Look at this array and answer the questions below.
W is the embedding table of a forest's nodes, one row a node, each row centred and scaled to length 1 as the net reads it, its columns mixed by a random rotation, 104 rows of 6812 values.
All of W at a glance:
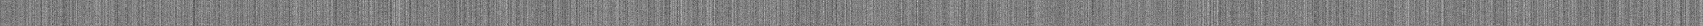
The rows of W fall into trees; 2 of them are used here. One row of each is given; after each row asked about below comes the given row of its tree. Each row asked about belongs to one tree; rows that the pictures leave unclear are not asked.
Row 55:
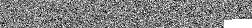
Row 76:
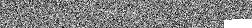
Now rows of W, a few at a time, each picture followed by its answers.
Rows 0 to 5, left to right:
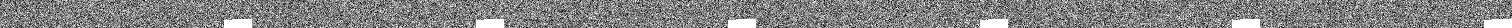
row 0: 76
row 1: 76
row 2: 55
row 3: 55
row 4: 55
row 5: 55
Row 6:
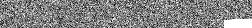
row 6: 55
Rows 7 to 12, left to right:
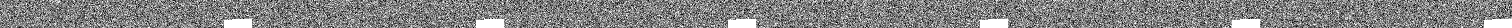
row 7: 55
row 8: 76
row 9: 76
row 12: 55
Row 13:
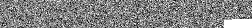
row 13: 55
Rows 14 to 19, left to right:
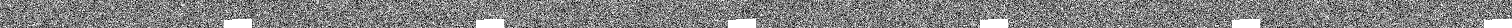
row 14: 55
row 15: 76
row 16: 55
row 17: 76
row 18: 76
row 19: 55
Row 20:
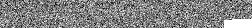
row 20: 76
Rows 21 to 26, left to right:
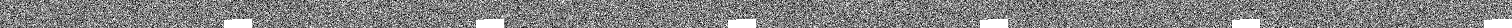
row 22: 76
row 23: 55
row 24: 76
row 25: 76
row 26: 76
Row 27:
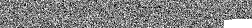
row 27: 55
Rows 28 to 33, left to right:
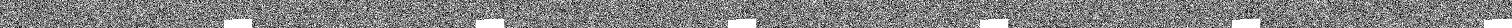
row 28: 76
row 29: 55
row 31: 55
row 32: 55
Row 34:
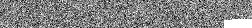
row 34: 76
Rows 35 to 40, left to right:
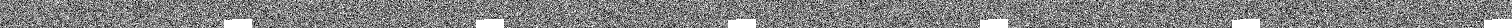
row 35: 55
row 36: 55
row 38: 76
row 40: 76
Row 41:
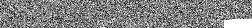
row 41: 55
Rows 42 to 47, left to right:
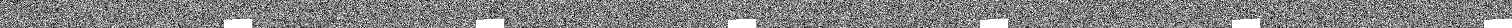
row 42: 76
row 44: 55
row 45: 55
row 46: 55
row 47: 55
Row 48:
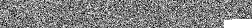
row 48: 55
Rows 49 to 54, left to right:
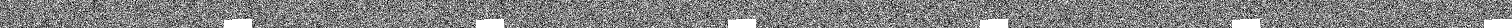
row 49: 55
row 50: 55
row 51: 76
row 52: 55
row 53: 55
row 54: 76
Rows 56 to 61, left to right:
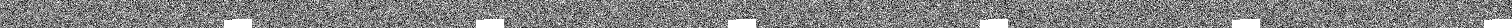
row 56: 55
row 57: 76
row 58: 55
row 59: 55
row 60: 55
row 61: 55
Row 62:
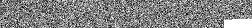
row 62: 76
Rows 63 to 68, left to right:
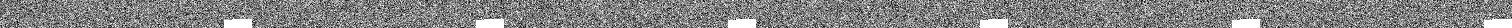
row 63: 76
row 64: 55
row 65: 76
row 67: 76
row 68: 55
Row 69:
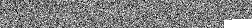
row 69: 76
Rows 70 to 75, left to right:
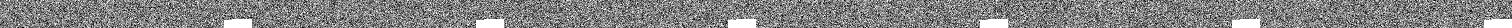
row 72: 76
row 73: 55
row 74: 76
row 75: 55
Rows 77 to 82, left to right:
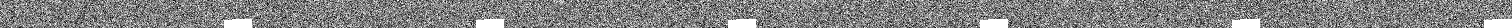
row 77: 55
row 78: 76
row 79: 55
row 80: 55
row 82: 76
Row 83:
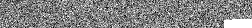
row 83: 76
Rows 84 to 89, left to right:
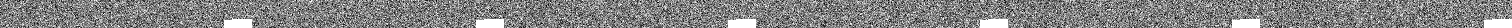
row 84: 76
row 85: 55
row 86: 76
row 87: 55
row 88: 76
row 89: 76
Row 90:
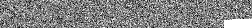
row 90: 55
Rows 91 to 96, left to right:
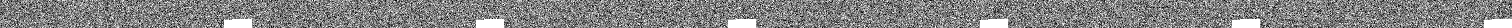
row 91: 76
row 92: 76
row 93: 55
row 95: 55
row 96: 55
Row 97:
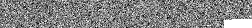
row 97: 76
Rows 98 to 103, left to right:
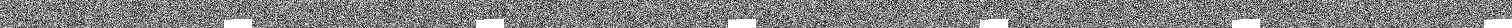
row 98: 55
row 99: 55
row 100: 76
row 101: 55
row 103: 76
